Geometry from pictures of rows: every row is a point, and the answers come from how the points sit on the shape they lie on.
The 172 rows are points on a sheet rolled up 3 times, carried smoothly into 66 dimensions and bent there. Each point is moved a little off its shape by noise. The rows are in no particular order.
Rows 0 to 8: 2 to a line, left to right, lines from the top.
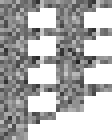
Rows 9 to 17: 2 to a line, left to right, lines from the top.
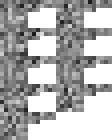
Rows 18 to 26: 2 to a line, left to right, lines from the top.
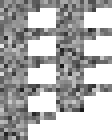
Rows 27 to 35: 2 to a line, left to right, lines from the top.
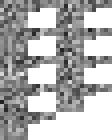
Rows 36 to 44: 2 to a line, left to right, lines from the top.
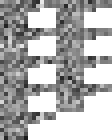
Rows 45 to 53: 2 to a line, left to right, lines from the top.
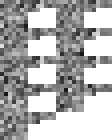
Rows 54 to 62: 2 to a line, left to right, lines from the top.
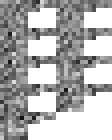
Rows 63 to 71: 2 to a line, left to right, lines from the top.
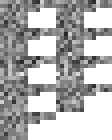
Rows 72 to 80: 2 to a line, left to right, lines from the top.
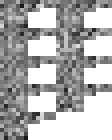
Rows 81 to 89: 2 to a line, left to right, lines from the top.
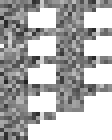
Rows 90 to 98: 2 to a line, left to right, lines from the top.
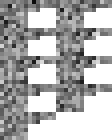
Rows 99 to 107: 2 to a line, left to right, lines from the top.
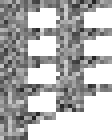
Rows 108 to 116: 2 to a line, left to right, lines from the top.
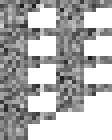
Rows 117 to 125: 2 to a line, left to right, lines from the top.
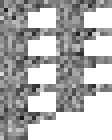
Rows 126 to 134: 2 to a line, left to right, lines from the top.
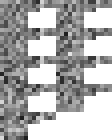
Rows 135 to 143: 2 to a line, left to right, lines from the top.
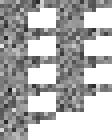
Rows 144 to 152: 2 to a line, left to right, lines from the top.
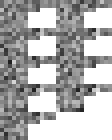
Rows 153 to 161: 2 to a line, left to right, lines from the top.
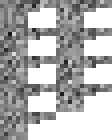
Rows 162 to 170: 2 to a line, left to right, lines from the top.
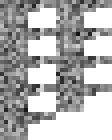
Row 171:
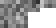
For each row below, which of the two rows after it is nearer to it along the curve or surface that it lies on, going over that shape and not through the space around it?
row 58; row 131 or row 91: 131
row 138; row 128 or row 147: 147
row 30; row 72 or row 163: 72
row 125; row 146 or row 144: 146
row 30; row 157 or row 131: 131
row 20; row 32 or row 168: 168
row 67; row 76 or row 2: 2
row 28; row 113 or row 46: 113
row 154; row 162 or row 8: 162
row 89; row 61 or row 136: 61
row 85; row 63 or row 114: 114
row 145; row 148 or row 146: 146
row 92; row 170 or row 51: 51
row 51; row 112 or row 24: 24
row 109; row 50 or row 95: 95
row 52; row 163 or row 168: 168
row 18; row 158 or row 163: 163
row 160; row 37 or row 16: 37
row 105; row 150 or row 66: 150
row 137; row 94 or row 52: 94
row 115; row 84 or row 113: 84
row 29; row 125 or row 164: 125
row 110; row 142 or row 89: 142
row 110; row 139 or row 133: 133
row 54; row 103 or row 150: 150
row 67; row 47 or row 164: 47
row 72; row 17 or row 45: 45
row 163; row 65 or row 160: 65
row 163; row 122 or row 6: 122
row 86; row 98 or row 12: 98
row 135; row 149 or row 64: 64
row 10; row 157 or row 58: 58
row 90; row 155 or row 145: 155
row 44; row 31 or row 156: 31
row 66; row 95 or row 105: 95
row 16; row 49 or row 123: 49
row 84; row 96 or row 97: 97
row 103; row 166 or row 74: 166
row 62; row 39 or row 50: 50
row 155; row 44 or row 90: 90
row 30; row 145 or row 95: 95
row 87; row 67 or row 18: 18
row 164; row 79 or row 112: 112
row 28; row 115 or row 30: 30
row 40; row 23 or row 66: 23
